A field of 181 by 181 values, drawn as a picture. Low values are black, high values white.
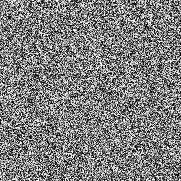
Odd rows or columns: none. Seam: none. Slope: none. Histogram: flat. Average level on the scale: 50%. Stripes: none. Grain: fine.
